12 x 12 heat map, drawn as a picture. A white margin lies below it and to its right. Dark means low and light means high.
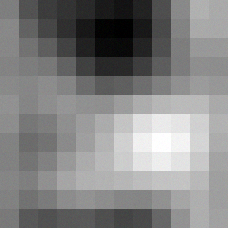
There are no regular stripes. The ninth with the highest average is the middle right. There are no lone odd cells. The middle left is the smoothest part. The top middle is the ninth with the lowest average.
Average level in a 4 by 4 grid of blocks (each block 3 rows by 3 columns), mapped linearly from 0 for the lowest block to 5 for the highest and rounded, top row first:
2 0 0 3 | 3 2 2 3 | 2 3 5 4 | 2 3 3 4
